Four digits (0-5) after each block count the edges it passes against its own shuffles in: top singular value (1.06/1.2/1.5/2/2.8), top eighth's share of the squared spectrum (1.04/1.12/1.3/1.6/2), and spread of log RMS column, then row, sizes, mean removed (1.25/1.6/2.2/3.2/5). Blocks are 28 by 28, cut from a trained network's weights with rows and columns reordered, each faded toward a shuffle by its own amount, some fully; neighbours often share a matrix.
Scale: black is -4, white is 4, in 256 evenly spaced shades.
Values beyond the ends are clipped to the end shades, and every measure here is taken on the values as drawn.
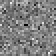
1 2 0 0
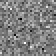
0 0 0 0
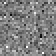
1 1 0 0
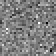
0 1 0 0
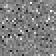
0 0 0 0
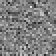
2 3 0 1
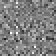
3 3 0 2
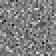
0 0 0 0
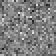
0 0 0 0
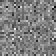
3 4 1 1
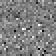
0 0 0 0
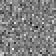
1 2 1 0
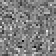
1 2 0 0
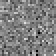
1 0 0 0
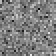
1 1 0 0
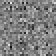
3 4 2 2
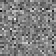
2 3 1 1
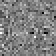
2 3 0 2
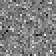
0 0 0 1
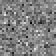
2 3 0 2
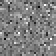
1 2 0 1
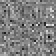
3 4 1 1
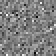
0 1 0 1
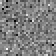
1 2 0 0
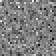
1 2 0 0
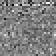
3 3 0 2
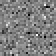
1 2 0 0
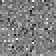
2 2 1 0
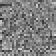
2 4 1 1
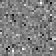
1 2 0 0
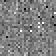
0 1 0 0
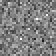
1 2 0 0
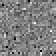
1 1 0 0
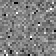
0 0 0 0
